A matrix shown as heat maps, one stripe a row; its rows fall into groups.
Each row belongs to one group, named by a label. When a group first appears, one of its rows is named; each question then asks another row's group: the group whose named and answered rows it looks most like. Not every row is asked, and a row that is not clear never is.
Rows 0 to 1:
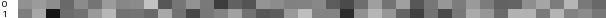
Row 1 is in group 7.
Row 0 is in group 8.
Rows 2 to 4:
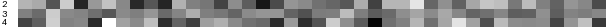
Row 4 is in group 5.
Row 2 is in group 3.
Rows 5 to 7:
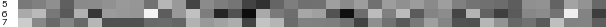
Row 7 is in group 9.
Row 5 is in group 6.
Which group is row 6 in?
8
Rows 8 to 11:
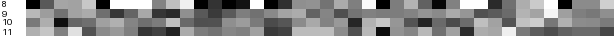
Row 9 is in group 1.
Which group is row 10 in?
7
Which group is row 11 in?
3
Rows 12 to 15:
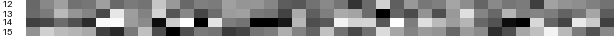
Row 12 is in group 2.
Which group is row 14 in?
6
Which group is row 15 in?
1
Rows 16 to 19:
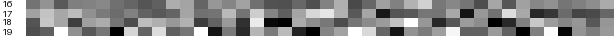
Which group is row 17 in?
3
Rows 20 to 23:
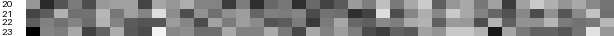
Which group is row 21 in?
2
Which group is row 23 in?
5
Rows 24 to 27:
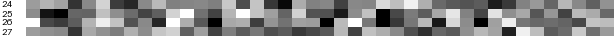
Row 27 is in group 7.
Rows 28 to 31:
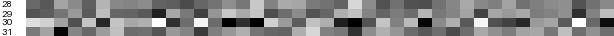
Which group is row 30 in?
8
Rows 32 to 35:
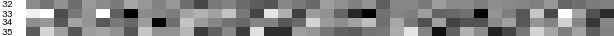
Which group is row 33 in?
9
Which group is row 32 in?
6
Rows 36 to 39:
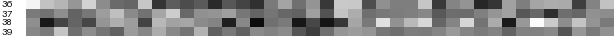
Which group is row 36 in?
1
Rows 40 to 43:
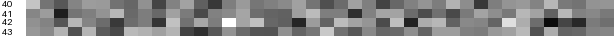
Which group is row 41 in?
7
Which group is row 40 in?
1
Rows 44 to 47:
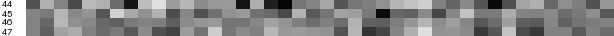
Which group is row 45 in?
5
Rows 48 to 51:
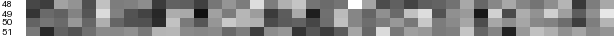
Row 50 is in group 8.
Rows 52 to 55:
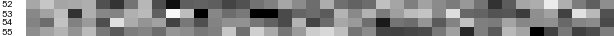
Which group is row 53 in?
6
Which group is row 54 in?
5
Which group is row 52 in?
1
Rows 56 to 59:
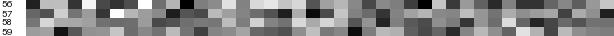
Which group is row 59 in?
7
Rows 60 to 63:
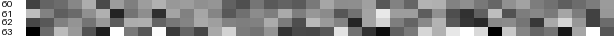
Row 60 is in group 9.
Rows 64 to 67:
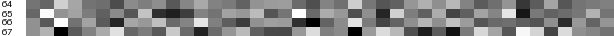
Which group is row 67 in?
7
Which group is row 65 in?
3
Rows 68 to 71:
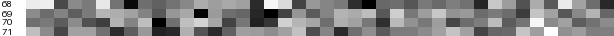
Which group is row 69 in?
6
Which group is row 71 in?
1
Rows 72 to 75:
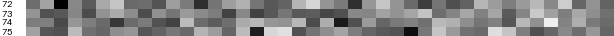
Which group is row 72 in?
7
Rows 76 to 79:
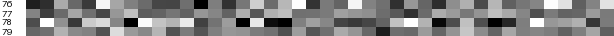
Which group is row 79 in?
5
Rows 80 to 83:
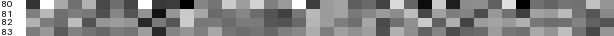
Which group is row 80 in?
3
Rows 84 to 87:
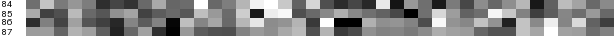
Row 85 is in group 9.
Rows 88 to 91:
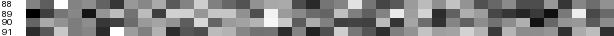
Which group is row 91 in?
5
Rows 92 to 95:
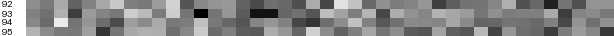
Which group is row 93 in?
6
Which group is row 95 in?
8
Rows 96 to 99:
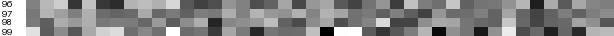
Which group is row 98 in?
2
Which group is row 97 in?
3
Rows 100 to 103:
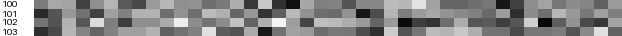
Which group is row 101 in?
2
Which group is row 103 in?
2
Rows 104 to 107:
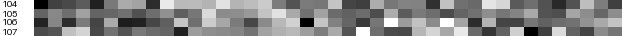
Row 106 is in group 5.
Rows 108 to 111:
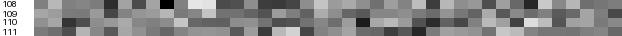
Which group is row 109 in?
8
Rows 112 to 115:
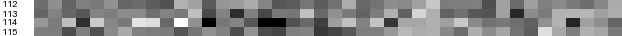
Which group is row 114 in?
6
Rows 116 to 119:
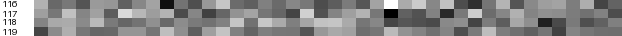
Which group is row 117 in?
5
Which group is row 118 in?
3
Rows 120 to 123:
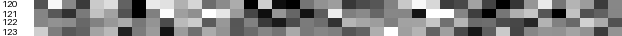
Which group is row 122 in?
6
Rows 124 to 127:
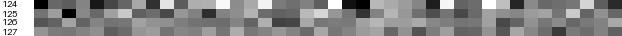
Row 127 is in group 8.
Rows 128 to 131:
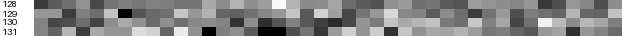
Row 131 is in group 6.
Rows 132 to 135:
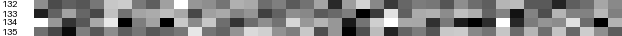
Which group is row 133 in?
2
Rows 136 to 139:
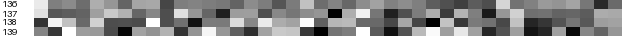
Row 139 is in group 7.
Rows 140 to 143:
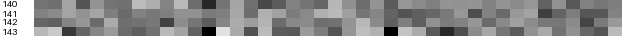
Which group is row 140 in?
6
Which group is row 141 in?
3
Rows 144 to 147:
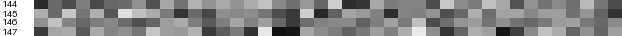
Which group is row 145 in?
5
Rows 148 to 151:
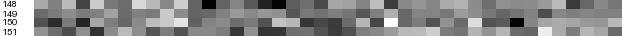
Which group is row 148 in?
6
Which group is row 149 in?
2
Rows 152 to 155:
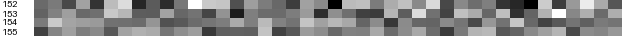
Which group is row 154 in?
3
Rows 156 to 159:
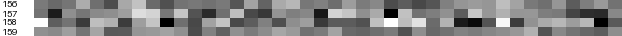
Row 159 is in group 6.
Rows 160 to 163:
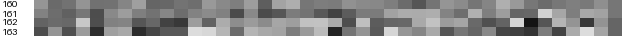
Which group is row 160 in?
9
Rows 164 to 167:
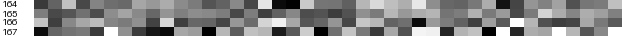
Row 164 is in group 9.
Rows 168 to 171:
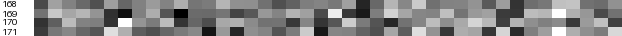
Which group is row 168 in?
2
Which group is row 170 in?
5
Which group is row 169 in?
1
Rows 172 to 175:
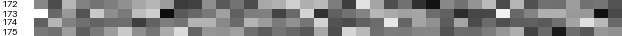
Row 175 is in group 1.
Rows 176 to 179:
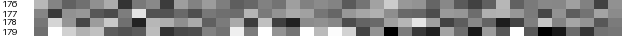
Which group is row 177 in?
9
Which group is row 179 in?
3
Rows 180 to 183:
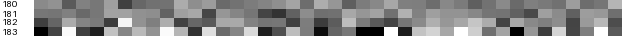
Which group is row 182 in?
5
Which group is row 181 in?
6
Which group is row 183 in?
2
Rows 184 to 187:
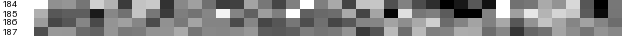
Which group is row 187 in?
2
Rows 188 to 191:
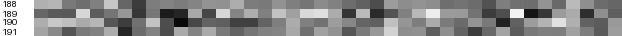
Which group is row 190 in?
1
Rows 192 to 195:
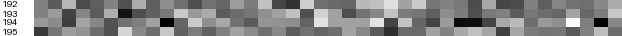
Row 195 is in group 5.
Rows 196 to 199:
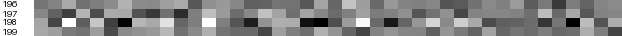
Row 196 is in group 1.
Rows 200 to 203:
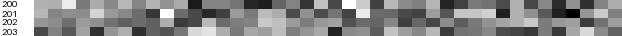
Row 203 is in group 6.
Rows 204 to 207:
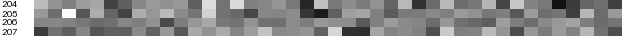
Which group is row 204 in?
8
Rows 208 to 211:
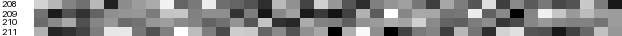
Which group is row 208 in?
8
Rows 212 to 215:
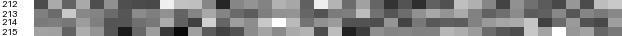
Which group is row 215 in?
1
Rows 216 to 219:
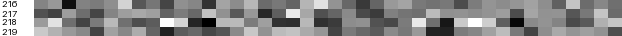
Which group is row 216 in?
7
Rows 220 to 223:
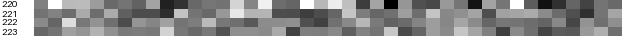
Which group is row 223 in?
2
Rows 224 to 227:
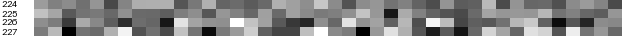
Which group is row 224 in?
8
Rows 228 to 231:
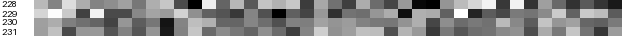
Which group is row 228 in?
8
